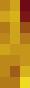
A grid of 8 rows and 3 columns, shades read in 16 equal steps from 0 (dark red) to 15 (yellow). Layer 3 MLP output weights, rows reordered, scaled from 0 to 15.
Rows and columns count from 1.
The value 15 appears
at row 8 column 3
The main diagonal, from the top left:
9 12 5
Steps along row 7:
down up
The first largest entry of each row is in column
2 2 2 2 1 3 3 3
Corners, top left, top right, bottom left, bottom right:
9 0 8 15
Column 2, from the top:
11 12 11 11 10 9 6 8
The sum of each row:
20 24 24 28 31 28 27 31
